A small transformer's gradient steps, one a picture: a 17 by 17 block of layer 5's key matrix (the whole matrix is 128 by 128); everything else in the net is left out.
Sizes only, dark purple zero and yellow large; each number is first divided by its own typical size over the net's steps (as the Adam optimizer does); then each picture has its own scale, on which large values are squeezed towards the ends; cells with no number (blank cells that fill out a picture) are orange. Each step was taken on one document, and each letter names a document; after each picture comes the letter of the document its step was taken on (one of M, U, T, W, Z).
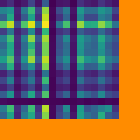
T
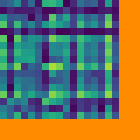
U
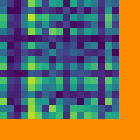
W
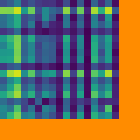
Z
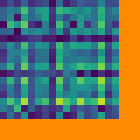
W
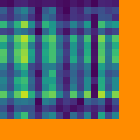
U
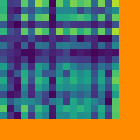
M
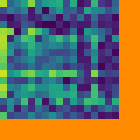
M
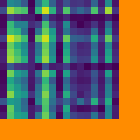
Z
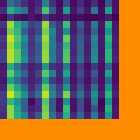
Z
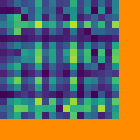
W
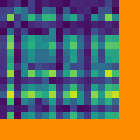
Z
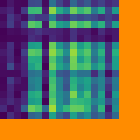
W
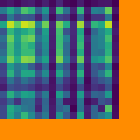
T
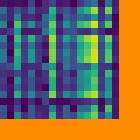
U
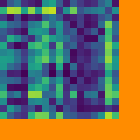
Z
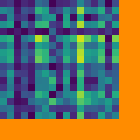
U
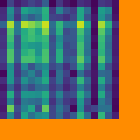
T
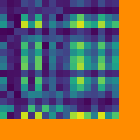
T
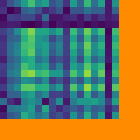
M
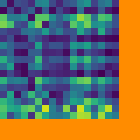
T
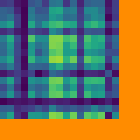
U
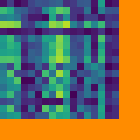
Z
